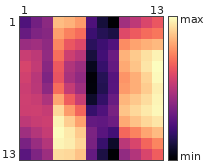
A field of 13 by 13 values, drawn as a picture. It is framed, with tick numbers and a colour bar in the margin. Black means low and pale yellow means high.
Calmest part: middle right. Stripes: upright, repeating 2 times. Ninth with the highest average: middle right.
